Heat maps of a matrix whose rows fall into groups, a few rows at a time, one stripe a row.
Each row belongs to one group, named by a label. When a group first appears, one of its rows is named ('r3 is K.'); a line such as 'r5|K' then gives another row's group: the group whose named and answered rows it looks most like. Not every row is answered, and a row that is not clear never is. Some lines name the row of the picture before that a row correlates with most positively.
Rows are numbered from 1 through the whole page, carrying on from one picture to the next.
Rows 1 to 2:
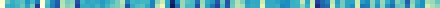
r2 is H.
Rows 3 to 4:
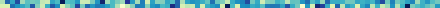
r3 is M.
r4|H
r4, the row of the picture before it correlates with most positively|1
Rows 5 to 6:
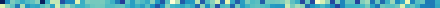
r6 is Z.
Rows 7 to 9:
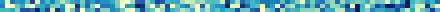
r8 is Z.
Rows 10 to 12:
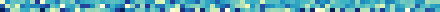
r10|H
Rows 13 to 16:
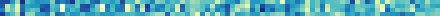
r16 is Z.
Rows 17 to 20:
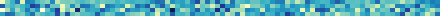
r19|H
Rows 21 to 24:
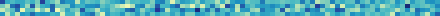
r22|H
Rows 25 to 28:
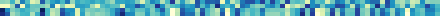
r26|Z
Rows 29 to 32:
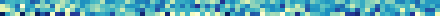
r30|Z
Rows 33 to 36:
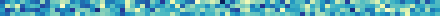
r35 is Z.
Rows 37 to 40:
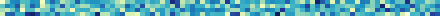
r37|H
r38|M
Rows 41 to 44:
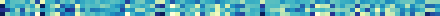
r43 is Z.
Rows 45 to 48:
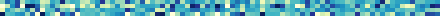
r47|H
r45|M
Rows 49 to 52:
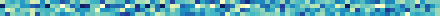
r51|Z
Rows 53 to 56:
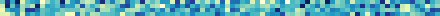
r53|M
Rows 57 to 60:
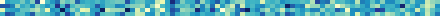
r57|H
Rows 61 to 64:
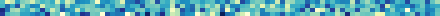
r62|M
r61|Z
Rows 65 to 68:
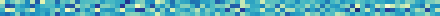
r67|Z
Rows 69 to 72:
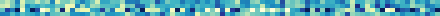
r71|M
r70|Z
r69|Z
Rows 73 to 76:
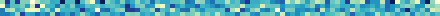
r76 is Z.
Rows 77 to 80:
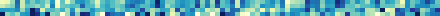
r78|Z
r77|Z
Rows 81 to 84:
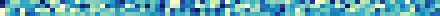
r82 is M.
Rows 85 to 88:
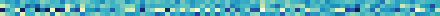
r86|Z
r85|M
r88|Z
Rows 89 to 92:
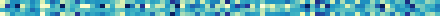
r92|H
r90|M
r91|M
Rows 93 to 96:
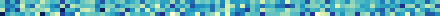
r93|M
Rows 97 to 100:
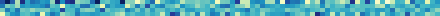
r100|H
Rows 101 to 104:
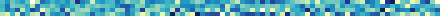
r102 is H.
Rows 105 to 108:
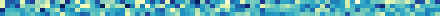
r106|M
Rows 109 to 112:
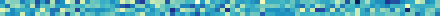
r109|Z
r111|H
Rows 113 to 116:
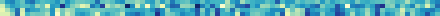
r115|Z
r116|Z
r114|M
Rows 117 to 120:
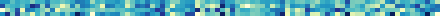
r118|M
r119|Z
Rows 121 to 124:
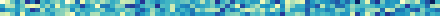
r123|M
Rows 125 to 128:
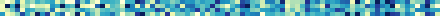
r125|Z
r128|Z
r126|M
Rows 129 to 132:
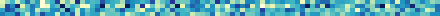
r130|M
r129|H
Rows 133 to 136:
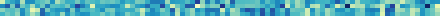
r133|Z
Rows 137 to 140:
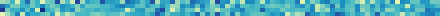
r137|H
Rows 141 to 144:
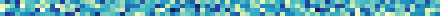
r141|M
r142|Z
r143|H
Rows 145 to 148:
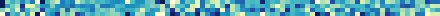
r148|H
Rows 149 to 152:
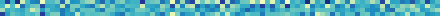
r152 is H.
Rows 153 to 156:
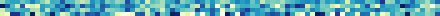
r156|H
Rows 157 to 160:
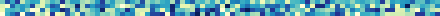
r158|H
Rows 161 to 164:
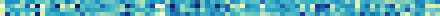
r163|H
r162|H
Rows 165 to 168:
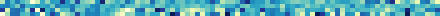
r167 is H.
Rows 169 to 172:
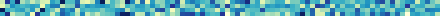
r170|H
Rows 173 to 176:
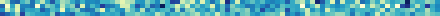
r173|H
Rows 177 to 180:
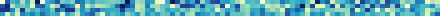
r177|H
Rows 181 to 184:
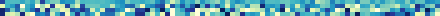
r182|Z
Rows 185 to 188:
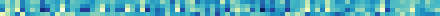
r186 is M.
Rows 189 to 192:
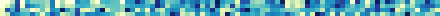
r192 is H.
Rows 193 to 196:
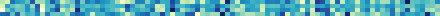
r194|H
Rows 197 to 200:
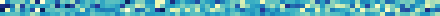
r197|H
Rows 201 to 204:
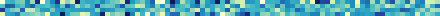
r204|M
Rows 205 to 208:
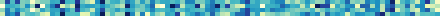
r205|M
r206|H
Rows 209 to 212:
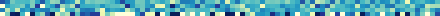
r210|H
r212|H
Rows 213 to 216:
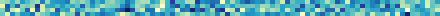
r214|H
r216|H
